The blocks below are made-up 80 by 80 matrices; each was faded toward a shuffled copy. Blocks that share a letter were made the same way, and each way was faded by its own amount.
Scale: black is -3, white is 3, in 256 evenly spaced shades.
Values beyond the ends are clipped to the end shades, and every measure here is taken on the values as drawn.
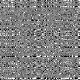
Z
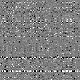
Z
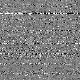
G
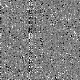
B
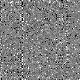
B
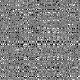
Z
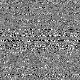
G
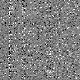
B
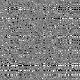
Z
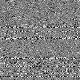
G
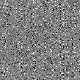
B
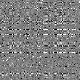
Z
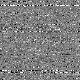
G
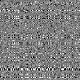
Z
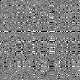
Z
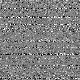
G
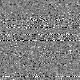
G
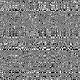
Z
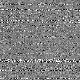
G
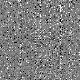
B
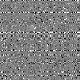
Z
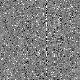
B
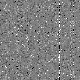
B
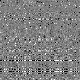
Z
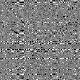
Z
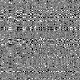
Z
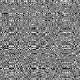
Z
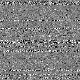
G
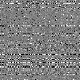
Z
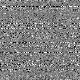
G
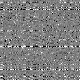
Z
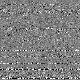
G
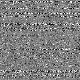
G
